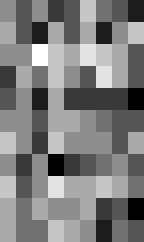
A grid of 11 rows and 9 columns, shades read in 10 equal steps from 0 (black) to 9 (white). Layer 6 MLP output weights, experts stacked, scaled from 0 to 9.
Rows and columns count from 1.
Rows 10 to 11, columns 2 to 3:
4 6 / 4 4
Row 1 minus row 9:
-2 0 0 -6 -3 1 -3 -3 -3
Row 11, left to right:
6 4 4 7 6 5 1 4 3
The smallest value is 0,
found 3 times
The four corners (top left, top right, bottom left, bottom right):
5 1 6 3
